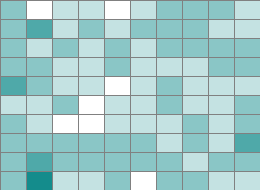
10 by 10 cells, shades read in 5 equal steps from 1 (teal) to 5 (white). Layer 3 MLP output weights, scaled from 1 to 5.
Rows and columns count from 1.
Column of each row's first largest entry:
2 3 2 3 5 4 3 7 8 6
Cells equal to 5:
7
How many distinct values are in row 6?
3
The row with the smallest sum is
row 9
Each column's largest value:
4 5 5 5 5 5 4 4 4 4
